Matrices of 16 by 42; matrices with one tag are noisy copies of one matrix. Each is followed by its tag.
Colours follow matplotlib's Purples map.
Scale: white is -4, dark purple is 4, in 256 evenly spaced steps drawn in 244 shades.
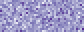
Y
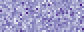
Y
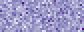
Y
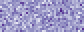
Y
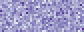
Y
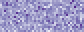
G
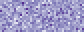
Y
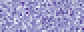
Y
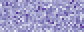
G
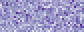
G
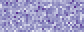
G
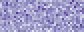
G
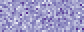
Y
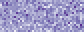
G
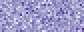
Y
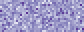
Y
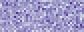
G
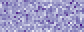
G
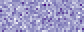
Y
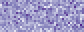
G
